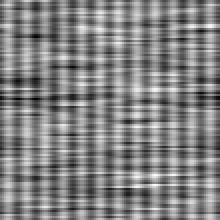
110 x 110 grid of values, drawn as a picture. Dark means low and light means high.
Stripes running up and down repeat 12 times from left to right. The histogram is bell-shaped. On average the colour sits 50% of the way up the scale. No row or column stands out.
